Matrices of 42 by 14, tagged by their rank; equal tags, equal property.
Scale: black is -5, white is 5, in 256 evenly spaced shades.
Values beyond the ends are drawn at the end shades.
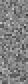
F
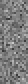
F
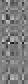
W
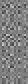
W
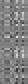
W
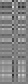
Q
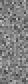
F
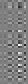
Q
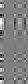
Q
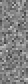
F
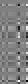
Q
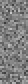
F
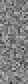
F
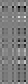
Q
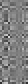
W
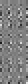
W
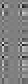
Q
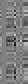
W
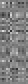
W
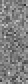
F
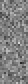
F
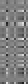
Q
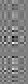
Q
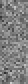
F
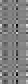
Q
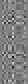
W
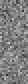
F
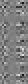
W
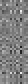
W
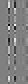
Q
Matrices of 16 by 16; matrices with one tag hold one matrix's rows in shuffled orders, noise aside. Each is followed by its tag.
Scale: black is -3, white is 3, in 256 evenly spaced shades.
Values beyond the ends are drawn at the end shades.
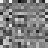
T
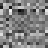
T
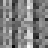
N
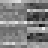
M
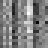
N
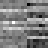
M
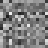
T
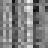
N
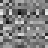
T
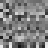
T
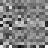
T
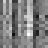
N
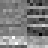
M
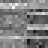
M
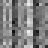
N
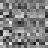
T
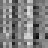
N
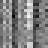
N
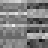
M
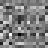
T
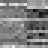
M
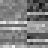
M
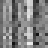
N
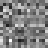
T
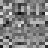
T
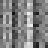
N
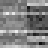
M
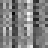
N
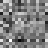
T
